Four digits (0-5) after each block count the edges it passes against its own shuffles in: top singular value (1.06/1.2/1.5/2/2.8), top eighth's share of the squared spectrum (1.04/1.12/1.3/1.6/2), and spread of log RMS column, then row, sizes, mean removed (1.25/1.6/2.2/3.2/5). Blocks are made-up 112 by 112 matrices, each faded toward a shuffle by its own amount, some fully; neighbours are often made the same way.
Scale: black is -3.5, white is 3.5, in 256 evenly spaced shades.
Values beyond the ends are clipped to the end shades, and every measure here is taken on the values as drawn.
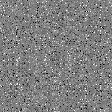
4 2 1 1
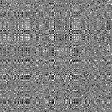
5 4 3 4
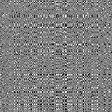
5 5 4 4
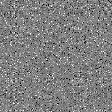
4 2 1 1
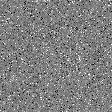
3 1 0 0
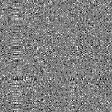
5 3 2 2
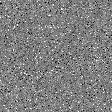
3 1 0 0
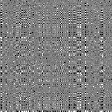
5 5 4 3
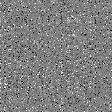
4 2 1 1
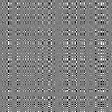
5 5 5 4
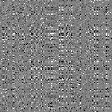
5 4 3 3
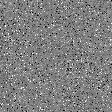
2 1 0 0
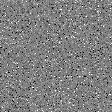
3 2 1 0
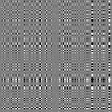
5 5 5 5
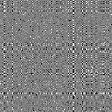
5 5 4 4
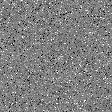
0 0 0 0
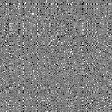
5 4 3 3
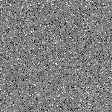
3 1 0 0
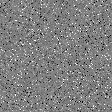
0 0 0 0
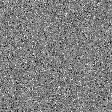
0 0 0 0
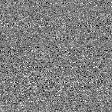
1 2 0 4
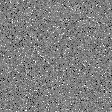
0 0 0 0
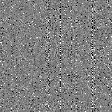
4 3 3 1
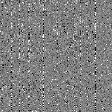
4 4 3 2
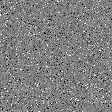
1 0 0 0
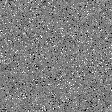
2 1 0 0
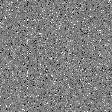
3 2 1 0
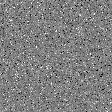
0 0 0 0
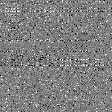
4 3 1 2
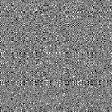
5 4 3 3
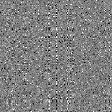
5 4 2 2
